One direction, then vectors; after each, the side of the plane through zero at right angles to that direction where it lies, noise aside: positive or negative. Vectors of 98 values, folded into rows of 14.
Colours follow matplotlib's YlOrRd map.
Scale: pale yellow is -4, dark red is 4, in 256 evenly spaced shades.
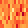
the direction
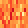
negative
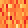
negative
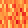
positive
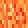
positive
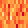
positive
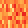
positive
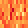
negative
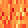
negative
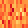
negative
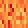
negative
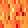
positive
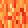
positive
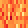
negative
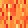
negative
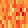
positive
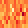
positive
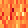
negative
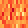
negative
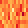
positive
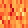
negative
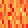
negative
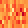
positive
